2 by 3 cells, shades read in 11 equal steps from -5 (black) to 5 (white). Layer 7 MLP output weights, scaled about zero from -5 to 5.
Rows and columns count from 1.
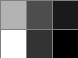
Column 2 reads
-2 -3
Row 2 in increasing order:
-5 -3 5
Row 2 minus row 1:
3 -1 -1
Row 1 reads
2 -2 -4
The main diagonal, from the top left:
2 -3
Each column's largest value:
5 -2 -4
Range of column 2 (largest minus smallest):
1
